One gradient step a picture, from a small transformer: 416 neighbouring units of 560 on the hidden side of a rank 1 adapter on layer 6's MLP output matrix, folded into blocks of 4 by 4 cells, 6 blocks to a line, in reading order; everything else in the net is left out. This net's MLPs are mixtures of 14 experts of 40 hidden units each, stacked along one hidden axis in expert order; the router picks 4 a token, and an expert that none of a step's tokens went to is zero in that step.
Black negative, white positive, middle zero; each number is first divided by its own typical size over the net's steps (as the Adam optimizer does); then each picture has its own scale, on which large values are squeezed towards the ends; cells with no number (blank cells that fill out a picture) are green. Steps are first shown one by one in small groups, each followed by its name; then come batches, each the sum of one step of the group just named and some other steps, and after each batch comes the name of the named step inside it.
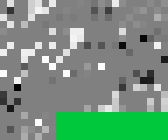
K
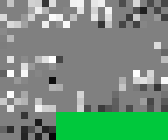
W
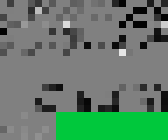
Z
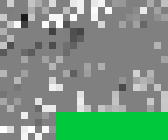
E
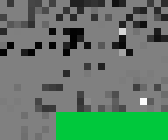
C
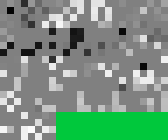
E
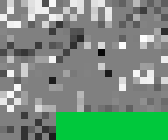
W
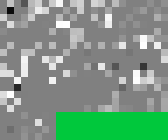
K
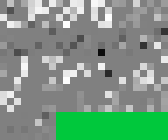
K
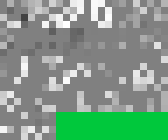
E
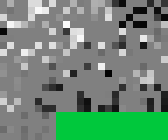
Z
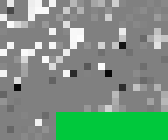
K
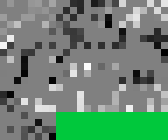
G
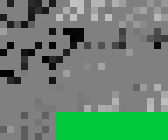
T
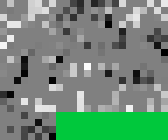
G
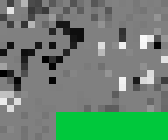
T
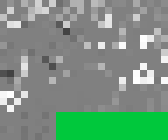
T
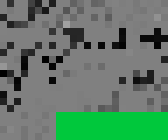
T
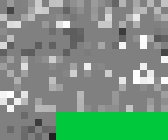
G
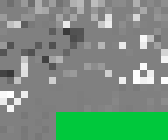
T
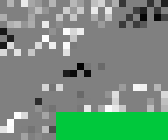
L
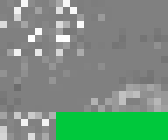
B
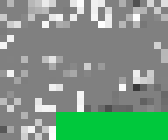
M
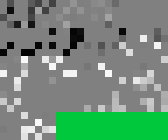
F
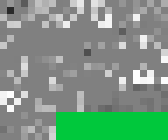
M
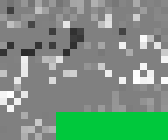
F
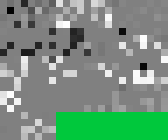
F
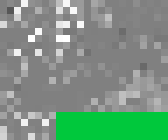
B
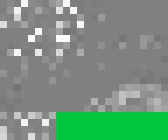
B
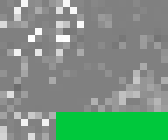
B
